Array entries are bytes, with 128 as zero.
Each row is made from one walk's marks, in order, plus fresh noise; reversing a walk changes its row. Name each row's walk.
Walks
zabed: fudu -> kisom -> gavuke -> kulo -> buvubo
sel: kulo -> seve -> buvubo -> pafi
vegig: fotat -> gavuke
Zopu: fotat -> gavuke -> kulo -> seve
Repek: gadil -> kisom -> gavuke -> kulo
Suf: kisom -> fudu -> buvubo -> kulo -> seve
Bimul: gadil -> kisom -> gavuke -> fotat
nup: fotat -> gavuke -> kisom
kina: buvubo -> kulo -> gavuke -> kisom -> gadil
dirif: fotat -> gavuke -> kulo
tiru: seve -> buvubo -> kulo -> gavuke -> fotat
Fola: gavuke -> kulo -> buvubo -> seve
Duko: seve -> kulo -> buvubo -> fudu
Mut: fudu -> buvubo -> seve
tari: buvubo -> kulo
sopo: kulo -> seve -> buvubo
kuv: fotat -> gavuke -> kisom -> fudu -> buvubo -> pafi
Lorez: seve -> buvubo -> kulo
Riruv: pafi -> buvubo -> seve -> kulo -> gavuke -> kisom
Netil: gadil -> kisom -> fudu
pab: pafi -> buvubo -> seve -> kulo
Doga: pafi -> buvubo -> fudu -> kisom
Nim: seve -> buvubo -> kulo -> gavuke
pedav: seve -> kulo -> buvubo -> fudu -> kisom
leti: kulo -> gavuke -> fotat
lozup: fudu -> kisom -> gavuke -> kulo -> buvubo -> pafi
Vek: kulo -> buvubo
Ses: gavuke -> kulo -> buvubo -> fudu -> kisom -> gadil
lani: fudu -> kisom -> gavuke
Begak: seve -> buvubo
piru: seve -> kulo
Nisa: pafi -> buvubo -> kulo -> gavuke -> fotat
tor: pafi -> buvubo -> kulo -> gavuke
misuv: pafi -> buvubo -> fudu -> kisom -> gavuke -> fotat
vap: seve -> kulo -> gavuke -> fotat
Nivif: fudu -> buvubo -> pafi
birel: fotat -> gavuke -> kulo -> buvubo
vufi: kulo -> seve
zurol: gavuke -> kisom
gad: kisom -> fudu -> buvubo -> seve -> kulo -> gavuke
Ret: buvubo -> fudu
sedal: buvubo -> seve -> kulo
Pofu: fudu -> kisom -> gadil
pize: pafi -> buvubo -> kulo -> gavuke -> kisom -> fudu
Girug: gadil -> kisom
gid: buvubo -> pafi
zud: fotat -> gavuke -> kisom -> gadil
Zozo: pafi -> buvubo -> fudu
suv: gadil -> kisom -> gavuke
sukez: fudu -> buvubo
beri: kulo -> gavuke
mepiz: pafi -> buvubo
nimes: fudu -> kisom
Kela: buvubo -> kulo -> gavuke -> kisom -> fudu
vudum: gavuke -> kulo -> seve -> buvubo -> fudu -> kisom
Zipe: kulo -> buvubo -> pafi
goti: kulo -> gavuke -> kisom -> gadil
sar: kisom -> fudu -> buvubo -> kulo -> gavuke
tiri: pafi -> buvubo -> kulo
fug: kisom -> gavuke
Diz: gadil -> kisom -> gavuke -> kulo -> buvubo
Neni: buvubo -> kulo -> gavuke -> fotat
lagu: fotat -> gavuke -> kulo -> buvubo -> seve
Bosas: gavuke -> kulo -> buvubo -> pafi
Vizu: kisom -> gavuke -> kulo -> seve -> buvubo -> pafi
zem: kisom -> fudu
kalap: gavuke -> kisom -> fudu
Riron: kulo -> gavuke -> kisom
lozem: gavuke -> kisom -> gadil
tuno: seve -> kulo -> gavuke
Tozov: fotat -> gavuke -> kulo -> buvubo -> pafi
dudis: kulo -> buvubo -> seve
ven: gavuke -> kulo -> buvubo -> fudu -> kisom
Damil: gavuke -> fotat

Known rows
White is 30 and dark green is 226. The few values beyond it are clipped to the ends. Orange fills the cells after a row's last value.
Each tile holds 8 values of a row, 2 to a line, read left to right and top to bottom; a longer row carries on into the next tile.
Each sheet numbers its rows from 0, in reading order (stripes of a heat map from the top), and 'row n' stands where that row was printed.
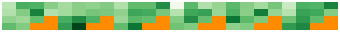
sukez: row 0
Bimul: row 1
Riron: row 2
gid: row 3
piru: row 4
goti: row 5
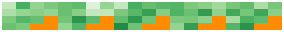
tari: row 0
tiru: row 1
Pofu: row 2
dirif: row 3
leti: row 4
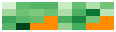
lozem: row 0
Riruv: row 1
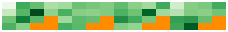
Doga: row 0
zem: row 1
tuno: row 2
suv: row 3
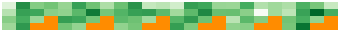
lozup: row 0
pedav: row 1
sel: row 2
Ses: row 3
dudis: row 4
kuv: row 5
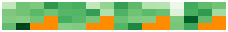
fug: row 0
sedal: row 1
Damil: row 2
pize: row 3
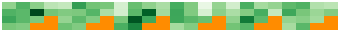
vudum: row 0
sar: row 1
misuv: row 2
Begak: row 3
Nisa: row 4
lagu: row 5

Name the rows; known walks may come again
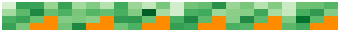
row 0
Ses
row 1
vegig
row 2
vap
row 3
kina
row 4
Neni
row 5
Kela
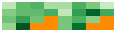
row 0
kalap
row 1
kuv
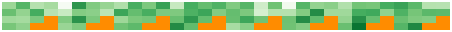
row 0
Mut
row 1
tiri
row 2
beri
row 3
Pofu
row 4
Nim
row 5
mepiz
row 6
lani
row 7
Damil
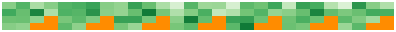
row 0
gad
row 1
vufi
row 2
pedav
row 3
Nisa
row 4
Repek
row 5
ven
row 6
Bosas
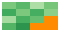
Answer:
leti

